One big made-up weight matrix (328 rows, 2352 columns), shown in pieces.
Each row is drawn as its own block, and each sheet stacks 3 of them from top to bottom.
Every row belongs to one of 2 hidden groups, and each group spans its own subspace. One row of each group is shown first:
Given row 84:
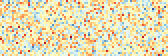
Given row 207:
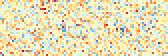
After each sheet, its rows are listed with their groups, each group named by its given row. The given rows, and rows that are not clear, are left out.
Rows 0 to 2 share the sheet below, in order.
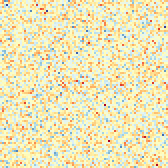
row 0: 207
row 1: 207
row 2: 84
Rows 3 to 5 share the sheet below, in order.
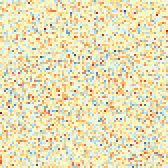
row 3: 84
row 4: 207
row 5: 207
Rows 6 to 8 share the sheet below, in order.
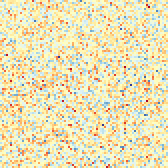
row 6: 207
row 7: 84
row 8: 84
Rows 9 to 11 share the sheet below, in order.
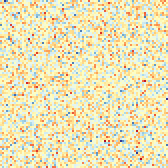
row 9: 207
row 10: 84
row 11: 207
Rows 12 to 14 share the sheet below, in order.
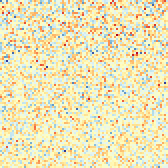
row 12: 207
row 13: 207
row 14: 84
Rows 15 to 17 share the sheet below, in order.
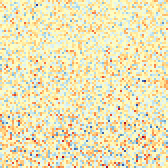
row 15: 84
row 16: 84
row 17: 84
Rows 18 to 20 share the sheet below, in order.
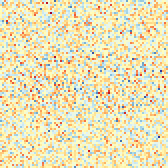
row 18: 207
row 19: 207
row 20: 207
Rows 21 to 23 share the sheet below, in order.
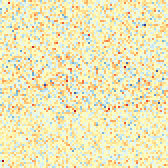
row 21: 84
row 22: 84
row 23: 84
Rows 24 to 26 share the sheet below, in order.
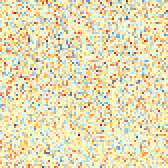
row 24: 207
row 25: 84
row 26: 207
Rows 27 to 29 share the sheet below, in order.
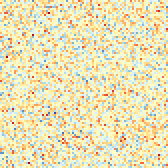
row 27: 207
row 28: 207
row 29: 207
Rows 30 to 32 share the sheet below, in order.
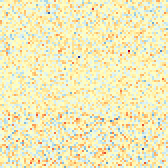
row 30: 207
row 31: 84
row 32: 84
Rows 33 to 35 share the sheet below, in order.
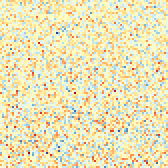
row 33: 207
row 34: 84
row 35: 207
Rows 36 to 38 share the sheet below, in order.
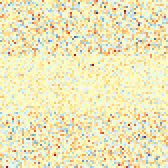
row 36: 84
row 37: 207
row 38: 84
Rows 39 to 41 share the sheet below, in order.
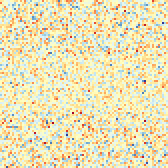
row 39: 84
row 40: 84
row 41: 207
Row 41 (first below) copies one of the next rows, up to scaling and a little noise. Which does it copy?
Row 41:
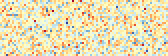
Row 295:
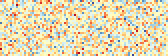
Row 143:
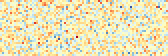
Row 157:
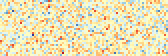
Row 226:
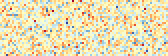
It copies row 226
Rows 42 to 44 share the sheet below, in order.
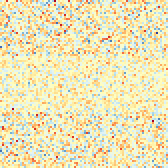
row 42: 207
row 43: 84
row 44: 84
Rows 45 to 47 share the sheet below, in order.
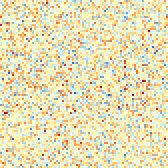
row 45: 207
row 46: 84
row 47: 207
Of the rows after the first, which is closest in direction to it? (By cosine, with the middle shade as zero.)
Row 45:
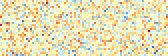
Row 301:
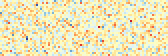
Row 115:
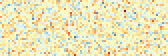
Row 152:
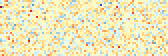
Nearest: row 301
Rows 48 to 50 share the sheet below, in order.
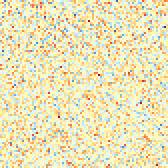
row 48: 207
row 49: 84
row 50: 84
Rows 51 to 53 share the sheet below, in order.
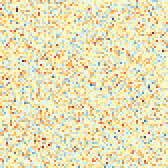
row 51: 84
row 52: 207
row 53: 207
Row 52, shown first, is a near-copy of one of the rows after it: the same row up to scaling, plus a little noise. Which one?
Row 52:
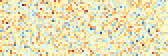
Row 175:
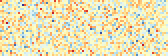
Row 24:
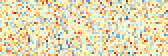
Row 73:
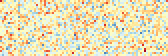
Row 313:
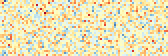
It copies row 175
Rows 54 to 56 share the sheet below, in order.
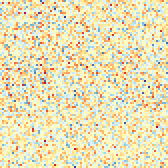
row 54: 84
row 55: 207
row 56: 84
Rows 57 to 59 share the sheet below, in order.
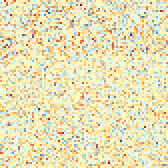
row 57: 207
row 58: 207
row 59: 207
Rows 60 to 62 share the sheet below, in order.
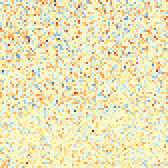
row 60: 207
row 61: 84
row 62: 207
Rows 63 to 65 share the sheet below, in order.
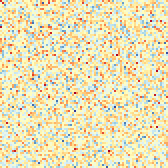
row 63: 207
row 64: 84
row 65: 84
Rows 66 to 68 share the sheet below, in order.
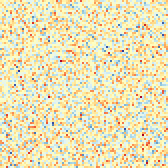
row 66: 84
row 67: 84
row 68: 207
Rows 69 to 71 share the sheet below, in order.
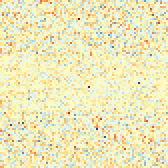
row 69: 207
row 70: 207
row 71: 207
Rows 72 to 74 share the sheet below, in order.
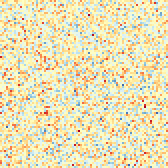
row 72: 207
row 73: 207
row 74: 207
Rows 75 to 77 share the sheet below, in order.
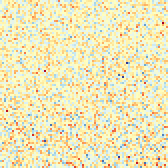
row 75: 84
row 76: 207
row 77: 84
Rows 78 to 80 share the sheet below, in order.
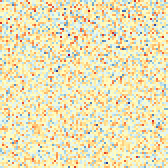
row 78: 84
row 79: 84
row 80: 84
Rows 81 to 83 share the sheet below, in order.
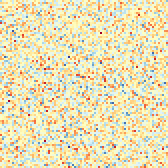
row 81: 207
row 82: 207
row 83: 84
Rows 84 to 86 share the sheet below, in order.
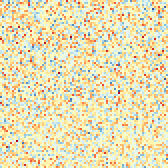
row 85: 207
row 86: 84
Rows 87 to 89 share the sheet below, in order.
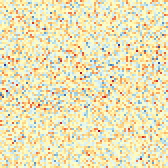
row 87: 84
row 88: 84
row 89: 84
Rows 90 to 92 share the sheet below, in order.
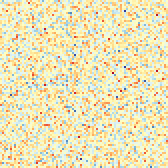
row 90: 84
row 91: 84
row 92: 207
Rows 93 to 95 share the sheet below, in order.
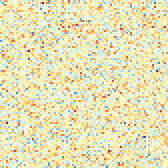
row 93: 207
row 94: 84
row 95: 84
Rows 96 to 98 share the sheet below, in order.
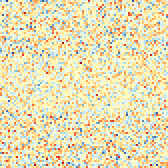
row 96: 207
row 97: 207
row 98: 84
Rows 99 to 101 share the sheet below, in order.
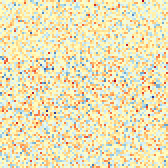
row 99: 84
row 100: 207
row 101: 207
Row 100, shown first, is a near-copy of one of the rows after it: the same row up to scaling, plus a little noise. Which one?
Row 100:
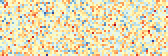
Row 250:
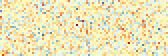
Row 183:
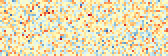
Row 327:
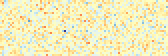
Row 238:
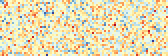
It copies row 238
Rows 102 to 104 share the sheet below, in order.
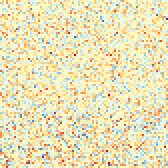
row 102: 84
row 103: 84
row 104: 207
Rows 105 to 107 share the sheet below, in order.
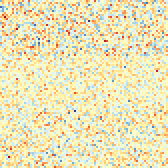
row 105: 84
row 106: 84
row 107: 207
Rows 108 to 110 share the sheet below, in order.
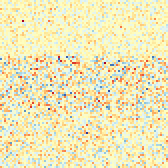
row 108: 84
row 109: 84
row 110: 84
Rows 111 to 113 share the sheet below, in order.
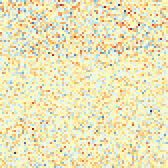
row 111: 84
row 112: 84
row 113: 207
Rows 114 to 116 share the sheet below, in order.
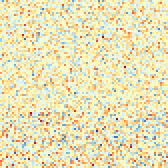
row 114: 207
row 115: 84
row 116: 207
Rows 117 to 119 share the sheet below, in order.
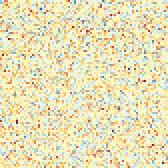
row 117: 207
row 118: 84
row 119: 84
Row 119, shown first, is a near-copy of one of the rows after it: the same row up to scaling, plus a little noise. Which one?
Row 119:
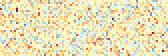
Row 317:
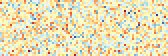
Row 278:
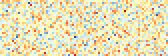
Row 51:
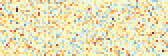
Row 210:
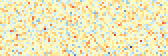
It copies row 51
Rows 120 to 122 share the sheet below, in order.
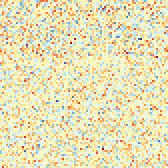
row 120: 207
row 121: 84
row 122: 207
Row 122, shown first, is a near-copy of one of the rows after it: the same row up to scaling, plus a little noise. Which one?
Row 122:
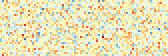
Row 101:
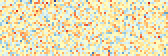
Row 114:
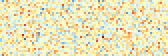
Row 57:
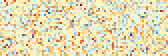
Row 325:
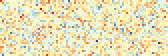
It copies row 114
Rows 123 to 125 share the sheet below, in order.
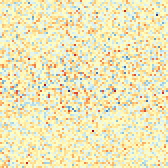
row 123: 84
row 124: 84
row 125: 207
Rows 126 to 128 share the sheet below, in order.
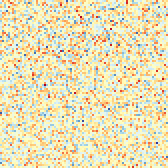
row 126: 84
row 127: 84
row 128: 207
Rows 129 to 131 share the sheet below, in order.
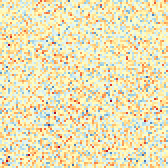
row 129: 207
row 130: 84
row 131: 207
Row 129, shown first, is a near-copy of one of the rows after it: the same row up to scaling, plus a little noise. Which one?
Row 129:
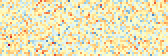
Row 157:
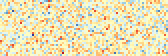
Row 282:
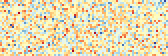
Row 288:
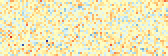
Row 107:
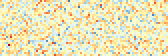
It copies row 107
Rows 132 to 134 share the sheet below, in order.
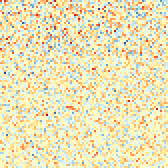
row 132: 207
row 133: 84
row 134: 207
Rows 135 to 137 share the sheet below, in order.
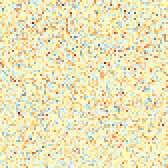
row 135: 84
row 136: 84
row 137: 207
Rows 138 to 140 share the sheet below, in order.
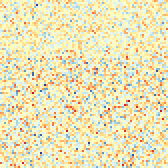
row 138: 84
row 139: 84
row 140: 207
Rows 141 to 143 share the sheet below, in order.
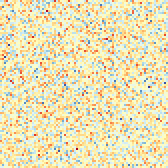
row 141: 207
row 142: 207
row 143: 207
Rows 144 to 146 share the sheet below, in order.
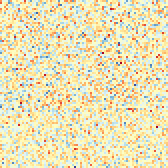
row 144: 84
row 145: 207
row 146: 84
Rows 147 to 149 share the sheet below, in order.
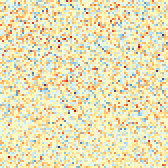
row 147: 84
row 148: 84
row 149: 207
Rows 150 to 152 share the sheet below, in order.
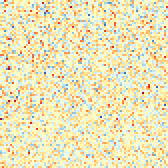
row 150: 207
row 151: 207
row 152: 207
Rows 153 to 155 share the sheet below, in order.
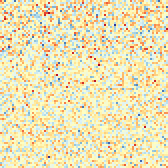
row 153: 207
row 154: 207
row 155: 207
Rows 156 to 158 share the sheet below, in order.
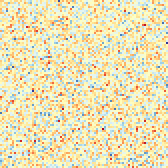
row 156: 84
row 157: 207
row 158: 207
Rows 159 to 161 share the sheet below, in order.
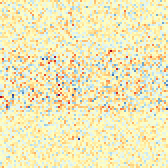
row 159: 84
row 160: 207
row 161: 207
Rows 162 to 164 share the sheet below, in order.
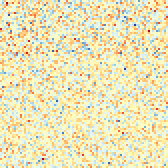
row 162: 207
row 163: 84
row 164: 207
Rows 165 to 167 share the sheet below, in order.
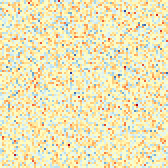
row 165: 84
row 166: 84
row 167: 84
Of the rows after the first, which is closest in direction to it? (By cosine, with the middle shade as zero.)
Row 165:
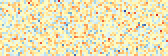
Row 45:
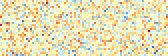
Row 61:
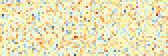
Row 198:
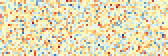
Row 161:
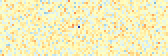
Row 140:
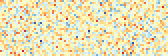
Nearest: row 61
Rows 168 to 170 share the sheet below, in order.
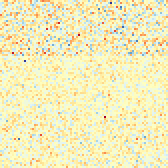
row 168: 207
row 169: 84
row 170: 84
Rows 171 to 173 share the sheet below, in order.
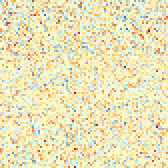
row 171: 207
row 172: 84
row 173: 84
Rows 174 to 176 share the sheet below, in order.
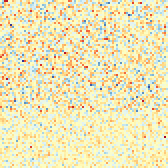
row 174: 207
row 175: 207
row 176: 84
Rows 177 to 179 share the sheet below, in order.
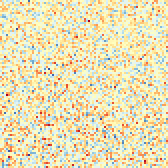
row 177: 84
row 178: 207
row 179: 207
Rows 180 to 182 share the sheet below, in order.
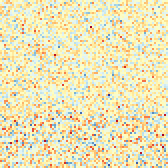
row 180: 84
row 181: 84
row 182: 84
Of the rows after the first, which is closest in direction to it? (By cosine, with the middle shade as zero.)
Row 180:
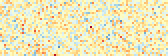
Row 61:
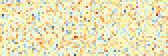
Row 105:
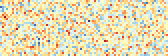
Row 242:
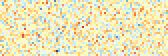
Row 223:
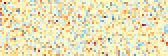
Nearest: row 223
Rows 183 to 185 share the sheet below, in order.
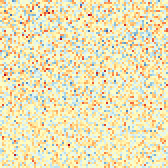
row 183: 207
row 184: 207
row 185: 84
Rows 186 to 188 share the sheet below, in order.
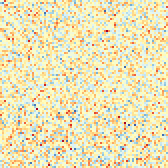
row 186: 207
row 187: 84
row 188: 84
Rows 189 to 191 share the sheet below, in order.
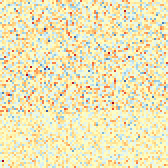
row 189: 84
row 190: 207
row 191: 84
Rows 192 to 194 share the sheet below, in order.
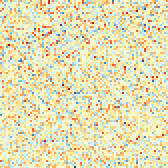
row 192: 207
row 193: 84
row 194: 84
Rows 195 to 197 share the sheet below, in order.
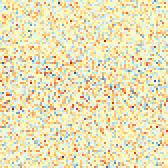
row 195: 84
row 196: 207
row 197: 84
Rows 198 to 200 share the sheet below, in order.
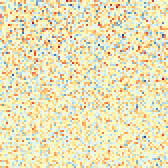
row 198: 84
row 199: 84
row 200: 84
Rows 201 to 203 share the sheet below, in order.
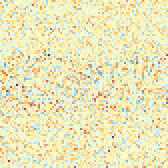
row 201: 207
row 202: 84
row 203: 84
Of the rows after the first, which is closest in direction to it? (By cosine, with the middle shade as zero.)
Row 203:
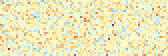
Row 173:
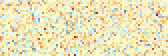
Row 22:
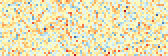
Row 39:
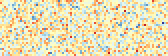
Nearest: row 173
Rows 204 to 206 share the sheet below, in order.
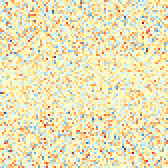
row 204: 207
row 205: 207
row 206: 207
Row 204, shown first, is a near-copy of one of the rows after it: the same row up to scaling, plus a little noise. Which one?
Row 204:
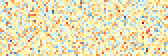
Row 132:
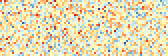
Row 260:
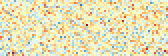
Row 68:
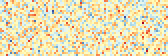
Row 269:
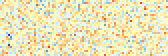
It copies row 68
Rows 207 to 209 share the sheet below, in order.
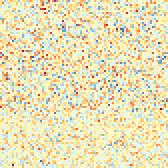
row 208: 207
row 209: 207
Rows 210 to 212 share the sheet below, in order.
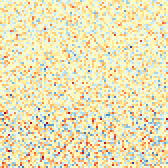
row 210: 84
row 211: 207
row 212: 207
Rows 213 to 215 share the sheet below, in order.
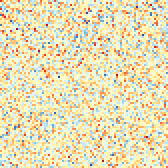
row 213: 84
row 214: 207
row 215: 207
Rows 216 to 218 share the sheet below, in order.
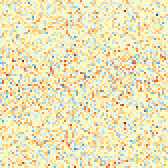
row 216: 84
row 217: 84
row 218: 84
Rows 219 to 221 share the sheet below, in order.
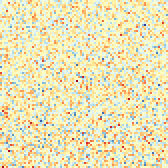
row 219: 84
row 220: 207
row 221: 207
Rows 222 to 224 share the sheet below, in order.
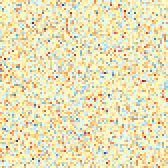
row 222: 84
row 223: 84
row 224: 84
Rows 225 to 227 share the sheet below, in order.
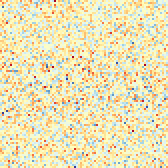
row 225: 207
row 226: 207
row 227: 84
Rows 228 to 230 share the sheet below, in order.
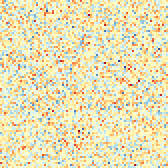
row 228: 207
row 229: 84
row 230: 207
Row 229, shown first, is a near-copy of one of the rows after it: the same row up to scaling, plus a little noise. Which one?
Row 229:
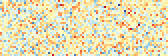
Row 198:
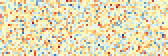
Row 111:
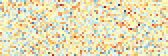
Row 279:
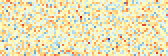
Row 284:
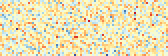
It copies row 111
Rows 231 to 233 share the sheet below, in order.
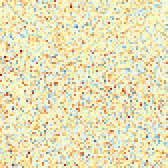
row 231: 207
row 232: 207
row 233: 207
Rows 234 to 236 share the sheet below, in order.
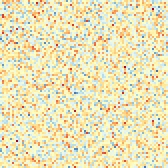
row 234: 84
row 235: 84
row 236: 84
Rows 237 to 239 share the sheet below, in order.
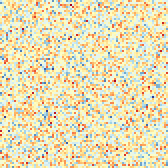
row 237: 84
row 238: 207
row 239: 207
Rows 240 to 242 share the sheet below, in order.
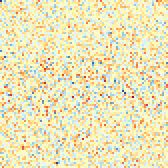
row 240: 207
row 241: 207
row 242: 207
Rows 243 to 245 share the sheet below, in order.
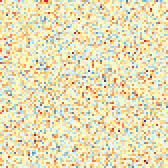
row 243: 207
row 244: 207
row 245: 207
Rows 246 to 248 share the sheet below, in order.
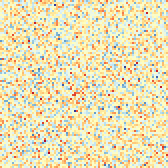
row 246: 207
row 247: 84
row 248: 84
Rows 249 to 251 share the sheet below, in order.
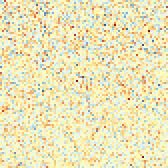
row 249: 207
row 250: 207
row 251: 207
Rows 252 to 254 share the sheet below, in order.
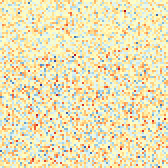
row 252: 84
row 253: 207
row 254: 84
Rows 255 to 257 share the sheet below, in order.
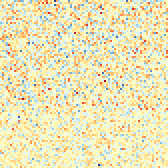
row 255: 207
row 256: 207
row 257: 84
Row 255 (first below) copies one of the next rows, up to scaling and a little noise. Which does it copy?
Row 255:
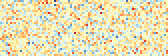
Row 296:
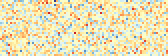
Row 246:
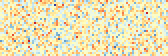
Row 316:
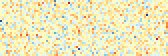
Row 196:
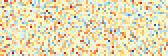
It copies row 296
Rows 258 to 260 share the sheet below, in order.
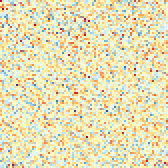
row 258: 84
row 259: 84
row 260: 207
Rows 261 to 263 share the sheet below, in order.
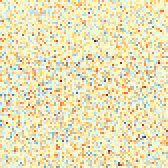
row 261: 207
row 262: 207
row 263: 84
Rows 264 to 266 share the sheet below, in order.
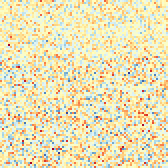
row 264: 207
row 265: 84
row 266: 84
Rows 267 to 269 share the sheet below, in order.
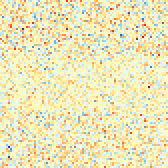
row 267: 84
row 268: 207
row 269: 207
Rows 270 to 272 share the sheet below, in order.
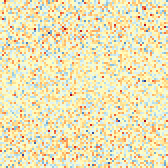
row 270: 207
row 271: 84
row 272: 207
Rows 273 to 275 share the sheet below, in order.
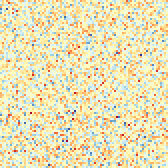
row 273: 84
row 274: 84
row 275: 84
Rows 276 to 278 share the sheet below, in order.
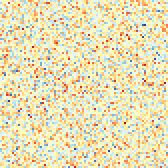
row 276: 84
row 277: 207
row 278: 84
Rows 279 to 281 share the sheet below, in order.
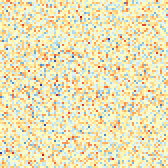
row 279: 84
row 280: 207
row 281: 207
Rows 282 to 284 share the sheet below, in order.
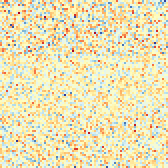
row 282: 207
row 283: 84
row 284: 84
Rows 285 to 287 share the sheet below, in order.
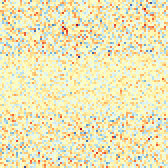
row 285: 207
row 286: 84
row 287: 84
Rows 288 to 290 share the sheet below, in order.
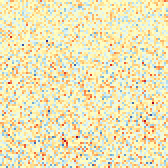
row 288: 207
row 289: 84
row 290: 207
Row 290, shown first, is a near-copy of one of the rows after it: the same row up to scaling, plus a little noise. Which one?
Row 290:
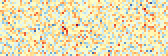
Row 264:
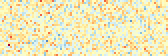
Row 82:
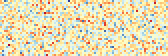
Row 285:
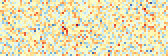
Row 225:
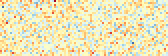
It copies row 285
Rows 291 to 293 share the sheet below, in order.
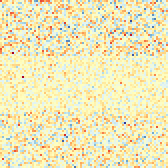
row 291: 207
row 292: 84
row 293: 84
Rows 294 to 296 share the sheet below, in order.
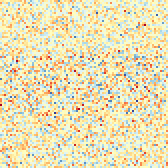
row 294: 84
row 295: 207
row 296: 207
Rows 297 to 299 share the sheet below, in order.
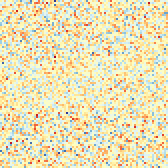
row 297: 207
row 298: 207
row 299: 84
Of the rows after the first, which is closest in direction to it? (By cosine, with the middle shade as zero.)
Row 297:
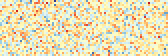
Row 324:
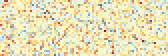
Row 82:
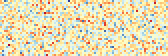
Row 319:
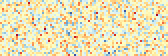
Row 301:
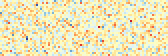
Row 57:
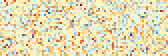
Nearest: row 301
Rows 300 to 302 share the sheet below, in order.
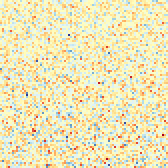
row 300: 84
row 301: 207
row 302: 84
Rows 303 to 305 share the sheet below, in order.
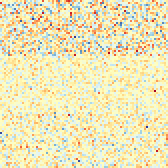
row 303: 84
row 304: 84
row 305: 207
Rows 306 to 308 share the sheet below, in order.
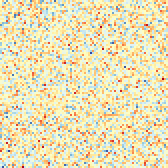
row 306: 207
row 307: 84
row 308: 207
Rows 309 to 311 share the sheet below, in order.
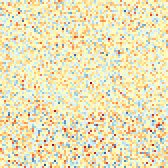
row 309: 84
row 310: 84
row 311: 84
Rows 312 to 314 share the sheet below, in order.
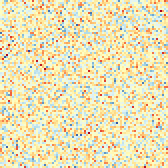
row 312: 207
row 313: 207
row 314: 84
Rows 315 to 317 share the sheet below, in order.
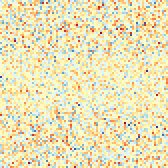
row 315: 207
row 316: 207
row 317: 84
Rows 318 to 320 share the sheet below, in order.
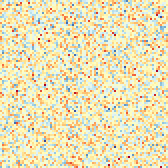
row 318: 84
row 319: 84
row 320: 84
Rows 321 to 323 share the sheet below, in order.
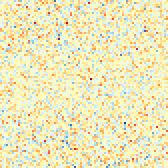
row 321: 207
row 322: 207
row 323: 84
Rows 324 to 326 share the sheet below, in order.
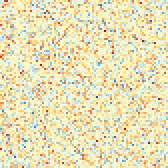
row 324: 207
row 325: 207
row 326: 207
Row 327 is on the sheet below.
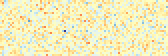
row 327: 207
